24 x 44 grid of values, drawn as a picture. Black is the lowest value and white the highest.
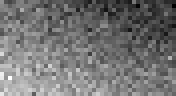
Slope: up to the bottom left. Stripes: none. Ninth with the lowest average: top right. Ninth with the highest average: bottom left. Odd rows or columns: none. Mirror symmetry: none.
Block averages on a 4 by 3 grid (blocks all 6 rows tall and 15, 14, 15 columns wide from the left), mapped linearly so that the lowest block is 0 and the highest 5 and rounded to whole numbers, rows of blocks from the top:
210
321
432
543
